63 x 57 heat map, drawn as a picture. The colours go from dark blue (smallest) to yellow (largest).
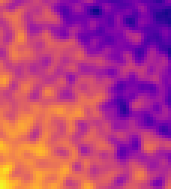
Stripes: none. Ninth with the highest average: bottom left. Lone odd cells: none. Ninth with the lowest average: top right. Slope: up to the bottom left.
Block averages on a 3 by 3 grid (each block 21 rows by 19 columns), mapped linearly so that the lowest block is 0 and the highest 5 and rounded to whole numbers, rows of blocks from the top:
310 / 431 / 532
